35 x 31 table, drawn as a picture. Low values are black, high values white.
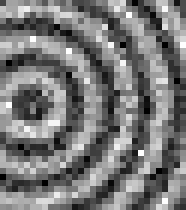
Rings: centred on the middle left. Average level on the scale: 50%. Slope: none.
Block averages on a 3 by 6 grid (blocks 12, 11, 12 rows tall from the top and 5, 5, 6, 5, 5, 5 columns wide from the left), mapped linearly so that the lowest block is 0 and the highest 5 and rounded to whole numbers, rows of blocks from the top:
3 2 2 3 2 3 / 5 5 2 0 1 2 / 2 3 2 3 2 2
